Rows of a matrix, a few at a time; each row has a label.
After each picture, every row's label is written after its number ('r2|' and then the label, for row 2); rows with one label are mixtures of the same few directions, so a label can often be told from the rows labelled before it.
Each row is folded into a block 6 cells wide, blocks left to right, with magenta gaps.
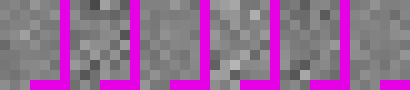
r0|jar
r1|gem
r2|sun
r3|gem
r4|gem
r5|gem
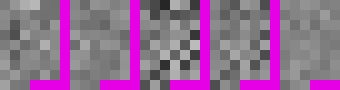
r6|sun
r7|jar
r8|gem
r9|gem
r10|gem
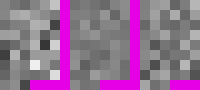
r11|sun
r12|gem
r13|gem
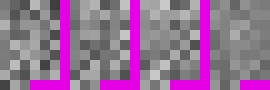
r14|gem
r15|gem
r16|gem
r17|jar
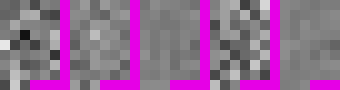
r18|jar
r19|jar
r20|sun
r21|gem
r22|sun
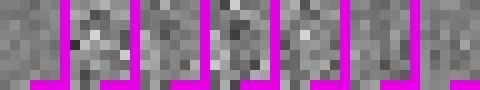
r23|sun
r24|jar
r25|jar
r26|jar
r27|jar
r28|sun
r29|sun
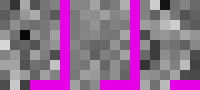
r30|jar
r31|gem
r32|jar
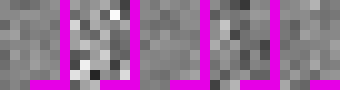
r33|sun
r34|gem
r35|jar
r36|sun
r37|sun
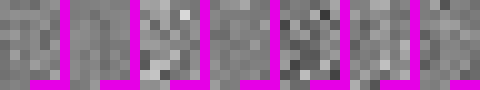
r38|sun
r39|sun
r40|gem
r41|sun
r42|gem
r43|sun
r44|jar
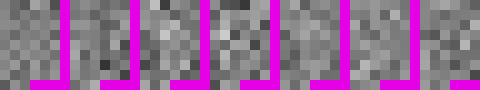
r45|gem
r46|sun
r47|jar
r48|sun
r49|jar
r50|gem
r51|sun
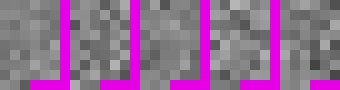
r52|sun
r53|gem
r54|jar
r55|jar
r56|sun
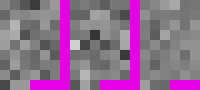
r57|sun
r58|jar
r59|sun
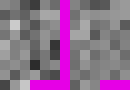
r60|sun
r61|sun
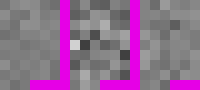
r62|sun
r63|jar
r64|jar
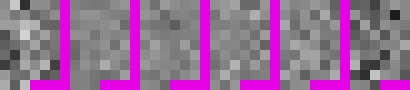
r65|jar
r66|sun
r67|jar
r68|gem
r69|gem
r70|gem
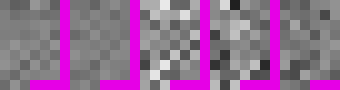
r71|gem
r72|gem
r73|gem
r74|jar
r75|gem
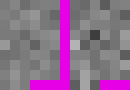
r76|jar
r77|jar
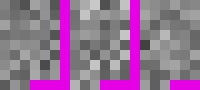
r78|gem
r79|gem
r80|jar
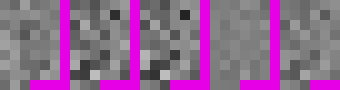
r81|jar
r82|gem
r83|gem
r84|gem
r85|gem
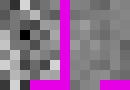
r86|jar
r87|sun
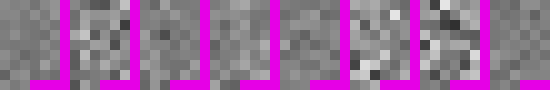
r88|gem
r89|sun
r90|jar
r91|sun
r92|jar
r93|gem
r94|jar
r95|gem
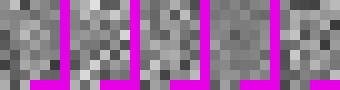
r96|jar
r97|gem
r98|gem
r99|jar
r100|sun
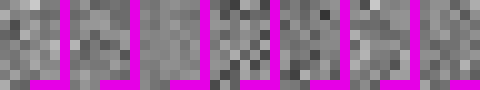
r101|sun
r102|jar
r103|sun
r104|gem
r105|gem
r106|jar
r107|gem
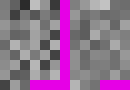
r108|gem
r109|sun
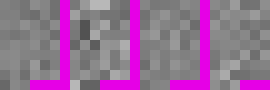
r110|gem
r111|sun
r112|sun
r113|gem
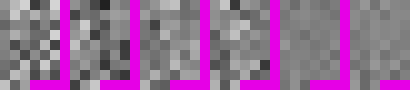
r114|gem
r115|sun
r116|sun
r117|jar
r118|jar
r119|jar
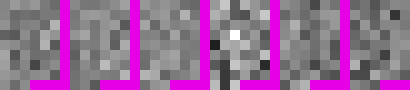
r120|sun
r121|sun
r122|gem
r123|jar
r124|sun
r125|gem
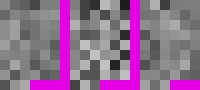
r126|sun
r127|gem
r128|jar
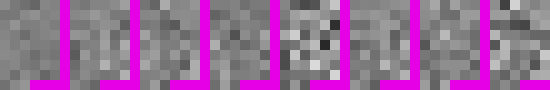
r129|sun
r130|sun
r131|jar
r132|jar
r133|sun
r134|sun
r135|jar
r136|jar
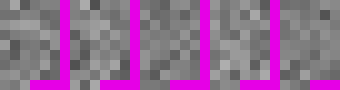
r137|jar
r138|jar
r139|gem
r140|gem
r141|gem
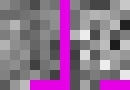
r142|sun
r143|sun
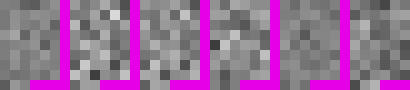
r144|sun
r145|gem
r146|gem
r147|jar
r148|jar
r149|sun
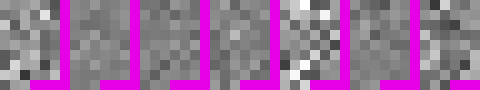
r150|gem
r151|jar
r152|gem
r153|jar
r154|gem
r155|sun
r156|jar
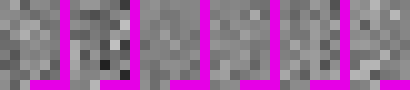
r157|jar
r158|sun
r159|jar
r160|gem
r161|gem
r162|gem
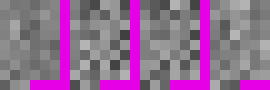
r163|sun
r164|gem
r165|gem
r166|sun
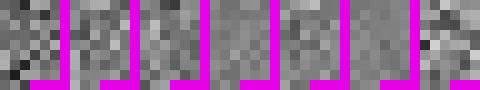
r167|gem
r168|sun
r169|sun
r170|gem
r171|sun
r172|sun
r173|jar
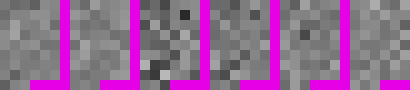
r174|sun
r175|jar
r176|gem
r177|gem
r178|jar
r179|gem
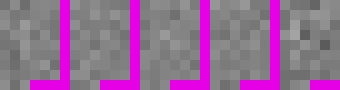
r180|jar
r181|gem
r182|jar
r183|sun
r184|sun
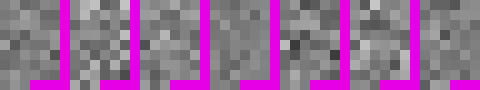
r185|jar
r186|gem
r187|jar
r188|gem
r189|jar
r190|jar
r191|sun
